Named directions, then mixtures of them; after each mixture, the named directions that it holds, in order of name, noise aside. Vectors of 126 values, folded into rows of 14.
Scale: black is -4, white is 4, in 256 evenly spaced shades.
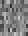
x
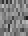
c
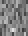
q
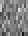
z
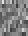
c, q, z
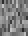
c, q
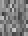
q, x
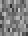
x, z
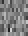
c, x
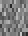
x, z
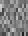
q, z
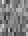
q, x, z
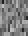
c, q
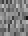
c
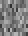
x, z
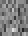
q, x, z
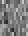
q, x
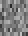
x, z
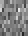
z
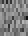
c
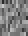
c, q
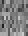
x, z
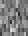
c, q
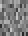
q, x, z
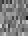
c, z
